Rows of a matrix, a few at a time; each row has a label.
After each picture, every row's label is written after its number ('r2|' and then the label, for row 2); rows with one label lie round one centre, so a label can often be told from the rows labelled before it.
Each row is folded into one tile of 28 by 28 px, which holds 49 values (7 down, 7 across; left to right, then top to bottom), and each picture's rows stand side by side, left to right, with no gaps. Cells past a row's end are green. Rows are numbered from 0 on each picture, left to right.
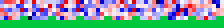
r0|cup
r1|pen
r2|cup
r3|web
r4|cup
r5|web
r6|pen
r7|web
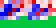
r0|pen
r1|pen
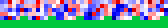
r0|cup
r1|cup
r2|pen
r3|pen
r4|pen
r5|cup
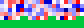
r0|cup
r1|web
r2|cup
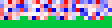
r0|cup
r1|cup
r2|cup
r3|web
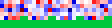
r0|cup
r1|cup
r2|web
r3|cup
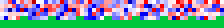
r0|cup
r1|pen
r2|pen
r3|pen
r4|web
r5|pen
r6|cup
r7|cup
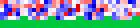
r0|pen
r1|web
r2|pen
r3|pen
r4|web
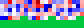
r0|cup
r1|cup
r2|web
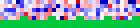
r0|web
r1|cup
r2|cup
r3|web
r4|web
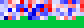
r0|cup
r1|pen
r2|web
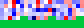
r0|web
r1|cup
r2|web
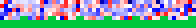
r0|pen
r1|web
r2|cup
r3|web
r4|web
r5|web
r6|cup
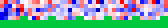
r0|pen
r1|cup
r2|web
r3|web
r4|cup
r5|web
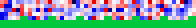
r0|pen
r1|cup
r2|web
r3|cup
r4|cup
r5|cup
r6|web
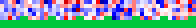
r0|web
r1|web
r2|cup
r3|web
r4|pen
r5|web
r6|cup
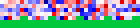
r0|cup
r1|web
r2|cup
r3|pen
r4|cup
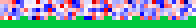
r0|web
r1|cup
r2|web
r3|cup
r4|web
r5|web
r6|web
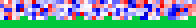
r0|cup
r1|pen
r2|web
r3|web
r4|web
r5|pen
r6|pen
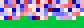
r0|web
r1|cup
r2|web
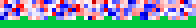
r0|pen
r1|web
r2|pen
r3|cup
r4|web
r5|pen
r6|web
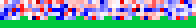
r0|pen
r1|cup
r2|pen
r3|web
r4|cup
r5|cup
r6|web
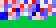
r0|pen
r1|pen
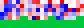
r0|pen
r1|cup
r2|pen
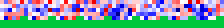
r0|cup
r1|cup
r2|cup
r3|cup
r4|pen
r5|web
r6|cup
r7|pen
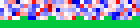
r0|web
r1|pen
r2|web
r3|web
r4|pen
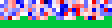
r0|web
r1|web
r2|pen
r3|cup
